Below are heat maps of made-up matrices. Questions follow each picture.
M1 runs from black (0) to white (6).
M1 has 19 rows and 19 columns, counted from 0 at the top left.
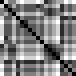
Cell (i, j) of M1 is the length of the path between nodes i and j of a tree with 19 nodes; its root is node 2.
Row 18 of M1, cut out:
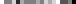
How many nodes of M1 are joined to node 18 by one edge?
1
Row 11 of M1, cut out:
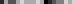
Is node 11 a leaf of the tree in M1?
no
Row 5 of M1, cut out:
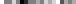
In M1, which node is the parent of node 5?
6
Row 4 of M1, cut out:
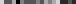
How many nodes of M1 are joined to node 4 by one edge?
3
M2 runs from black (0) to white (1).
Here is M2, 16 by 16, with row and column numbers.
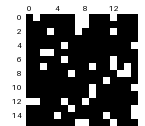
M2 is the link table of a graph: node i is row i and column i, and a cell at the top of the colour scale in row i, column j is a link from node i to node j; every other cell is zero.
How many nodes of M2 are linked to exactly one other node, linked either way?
0
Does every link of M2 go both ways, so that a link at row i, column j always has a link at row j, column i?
no
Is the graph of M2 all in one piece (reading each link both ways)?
yes
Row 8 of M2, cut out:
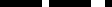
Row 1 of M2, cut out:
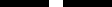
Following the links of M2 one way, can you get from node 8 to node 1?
yes
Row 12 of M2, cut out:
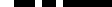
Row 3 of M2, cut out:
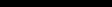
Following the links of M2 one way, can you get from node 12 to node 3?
yes
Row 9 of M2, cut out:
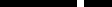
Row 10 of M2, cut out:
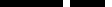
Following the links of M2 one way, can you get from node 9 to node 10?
no
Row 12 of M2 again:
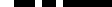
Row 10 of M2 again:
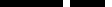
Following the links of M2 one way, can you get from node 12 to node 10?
no
